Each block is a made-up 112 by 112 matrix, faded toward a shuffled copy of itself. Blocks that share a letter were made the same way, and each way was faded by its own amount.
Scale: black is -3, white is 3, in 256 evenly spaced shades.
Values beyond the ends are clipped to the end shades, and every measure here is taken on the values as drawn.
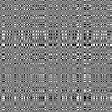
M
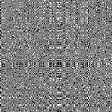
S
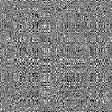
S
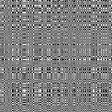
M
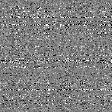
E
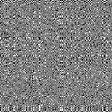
S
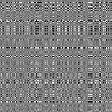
M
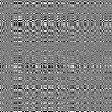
M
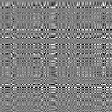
M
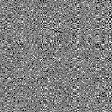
S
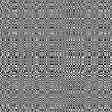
M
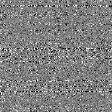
E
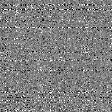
E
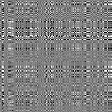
M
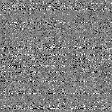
E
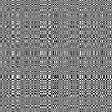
M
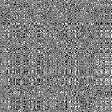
S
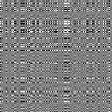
M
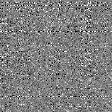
E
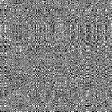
S
